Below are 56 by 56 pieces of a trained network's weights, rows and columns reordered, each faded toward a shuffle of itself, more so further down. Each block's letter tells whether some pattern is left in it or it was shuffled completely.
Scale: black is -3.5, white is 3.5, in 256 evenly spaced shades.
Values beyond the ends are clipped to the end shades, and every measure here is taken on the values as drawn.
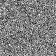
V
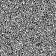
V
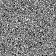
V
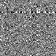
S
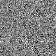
S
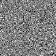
S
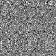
S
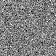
V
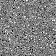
V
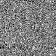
S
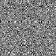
S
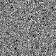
S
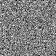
V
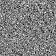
V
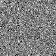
S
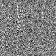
S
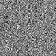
S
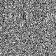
S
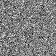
V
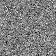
V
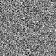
S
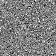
V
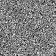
V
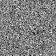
S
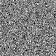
S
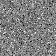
V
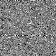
S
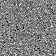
V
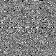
S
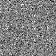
S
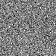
V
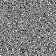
S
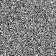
V
